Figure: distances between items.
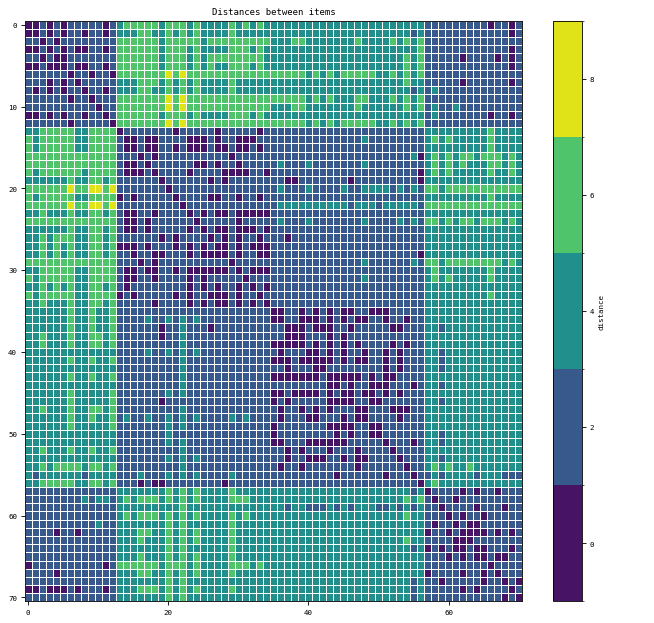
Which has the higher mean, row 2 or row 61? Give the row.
2
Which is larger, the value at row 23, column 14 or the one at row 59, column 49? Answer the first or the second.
the second
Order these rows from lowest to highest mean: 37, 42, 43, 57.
43, 37, 42, 57
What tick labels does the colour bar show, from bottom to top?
0, 2, 4, 6, 8
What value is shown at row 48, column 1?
4
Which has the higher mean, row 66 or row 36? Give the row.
66
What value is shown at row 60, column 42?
4
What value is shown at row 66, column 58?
2
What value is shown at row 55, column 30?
2
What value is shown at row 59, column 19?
4
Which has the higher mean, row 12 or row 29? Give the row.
12
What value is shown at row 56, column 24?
2
